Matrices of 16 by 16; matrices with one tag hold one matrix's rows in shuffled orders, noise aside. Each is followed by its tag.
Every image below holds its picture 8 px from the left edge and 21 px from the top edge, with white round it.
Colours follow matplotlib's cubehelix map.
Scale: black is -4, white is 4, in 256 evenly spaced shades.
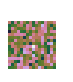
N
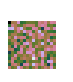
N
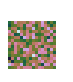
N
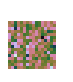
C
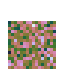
N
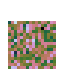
C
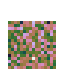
N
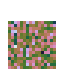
C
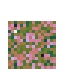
C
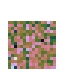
C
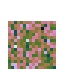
C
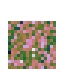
N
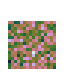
N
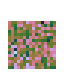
C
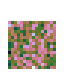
N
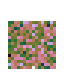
N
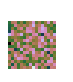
N
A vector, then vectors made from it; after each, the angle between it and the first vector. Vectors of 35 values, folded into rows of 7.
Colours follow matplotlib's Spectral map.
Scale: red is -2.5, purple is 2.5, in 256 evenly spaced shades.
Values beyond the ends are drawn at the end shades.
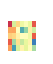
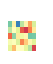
partly opposed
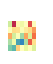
orthogonal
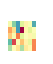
partly opposed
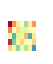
partly aligned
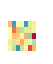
partly aligned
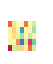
partly aligned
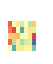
nearly parallel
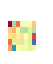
nearly parallel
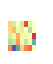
partly aligned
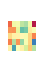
nearly parallel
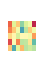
nearly parallel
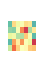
nearly opposite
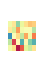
orthogonal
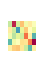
partly opposed
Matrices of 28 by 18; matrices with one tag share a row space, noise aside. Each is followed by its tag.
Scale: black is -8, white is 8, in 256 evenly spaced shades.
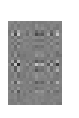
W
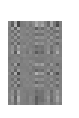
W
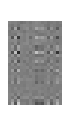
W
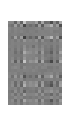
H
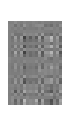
H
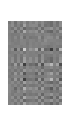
H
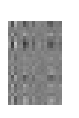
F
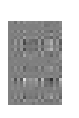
H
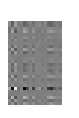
F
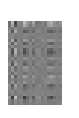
F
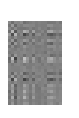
F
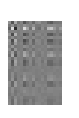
F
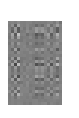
W
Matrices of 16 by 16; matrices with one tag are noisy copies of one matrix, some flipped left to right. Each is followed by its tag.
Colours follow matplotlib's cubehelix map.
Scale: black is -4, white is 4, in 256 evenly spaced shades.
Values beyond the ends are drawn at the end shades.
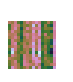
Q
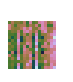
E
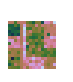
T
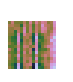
E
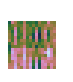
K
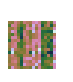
Q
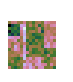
T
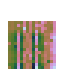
E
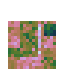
T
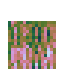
K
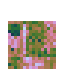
T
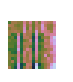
E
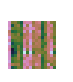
Q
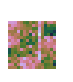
T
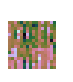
K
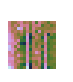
E
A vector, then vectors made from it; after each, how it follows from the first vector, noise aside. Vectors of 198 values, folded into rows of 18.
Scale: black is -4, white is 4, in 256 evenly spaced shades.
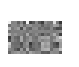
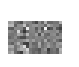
wrapped around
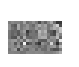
wrapped around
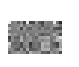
copied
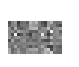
wrapped around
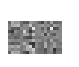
wrapped around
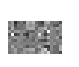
wrapped around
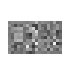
wrapped around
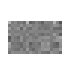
shrunk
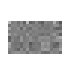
shrunk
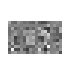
wrapped around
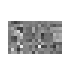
wrapped around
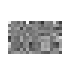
copied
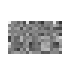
copied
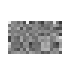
copied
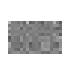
shrunk
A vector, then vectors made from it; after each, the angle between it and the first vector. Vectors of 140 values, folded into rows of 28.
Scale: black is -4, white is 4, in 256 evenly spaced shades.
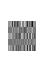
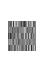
nearly opposite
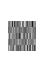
nearly parallel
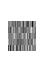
partly aligned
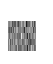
partly aligned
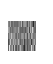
partly aligned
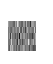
orthogonal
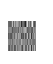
nearly opposite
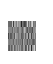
nearly opposite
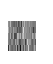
orthogonal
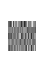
nearly opposite
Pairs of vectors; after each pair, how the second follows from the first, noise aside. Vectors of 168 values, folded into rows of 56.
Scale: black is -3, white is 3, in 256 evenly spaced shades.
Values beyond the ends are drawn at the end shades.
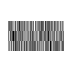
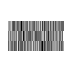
wrapped around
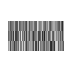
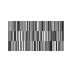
sign-scrambled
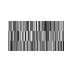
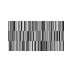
wrapped around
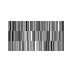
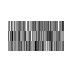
sign-scrambled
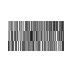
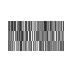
wrapped around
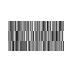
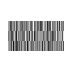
sign-scrambled
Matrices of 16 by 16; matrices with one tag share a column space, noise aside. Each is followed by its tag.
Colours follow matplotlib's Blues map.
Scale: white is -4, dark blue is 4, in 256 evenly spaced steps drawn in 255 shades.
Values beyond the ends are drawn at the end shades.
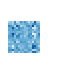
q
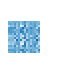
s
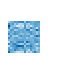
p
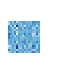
q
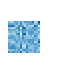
q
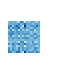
p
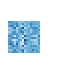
s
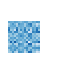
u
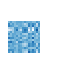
u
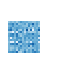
u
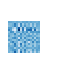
u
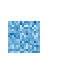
q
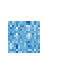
q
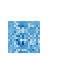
s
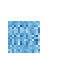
s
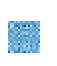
p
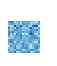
q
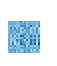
s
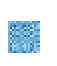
p
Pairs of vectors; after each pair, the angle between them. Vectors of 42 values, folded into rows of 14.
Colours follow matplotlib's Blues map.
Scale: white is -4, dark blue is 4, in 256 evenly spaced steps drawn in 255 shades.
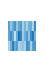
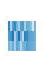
partly aligned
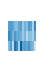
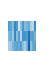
orthogonal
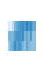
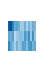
nearly opposite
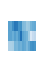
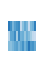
partly aligned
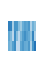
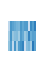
orthogonal
